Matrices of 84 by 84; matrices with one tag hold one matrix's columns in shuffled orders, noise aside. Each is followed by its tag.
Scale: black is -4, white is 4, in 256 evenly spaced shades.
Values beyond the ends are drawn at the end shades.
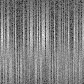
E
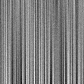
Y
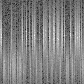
E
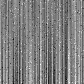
Y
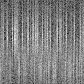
E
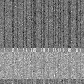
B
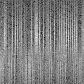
E
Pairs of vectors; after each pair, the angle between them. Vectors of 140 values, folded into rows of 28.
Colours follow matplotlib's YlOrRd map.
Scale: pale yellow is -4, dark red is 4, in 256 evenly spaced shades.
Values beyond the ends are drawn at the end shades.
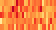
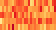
partly aligned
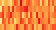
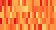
nearly opposite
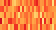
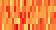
orthogonal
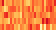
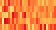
partly opposed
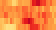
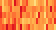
partly opposed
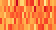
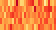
nearly parallel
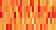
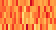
partly aligned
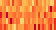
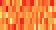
nearly opposite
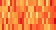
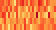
partly opposed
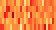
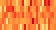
partly aligned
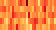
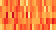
partly opposed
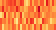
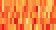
partly opposed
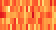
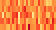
partly opposed
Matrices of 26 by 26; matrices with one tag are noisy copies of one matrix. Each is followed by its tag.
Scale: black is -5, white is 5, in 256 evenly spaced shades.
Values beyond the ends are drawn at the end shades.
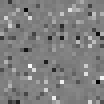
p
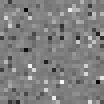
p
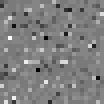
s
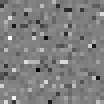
s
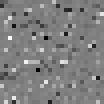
s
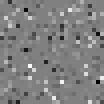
p
